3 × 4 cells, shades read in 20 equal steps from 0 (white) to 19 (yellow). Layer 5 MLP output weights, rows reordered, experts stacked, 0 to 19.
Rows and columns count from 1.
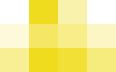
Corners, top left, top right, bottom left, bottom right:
0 0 9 11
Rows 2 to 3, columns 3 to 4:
10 5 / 17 11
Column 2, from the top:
19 13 19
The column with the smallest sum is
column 1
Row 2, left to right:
3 13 10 5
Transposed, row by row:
0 3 9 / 19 13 19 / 7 10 17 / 0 5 11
